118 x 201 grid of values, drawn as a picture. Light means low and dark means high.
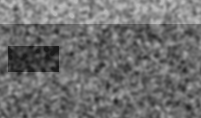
Stripes: none. Ninth with the highest average: middle left. Odd patch: higher, in the middle left. Seam: horizontal, 20% of the way down, the bottom part higher.
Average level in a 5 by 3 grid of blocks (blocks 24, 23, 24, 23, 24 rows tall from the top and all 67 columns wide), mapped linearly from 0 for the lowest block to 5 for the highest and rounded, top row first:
0 0 0 / 3 3 3 / 5 3 3 / 2 2 3 / 3 3 3
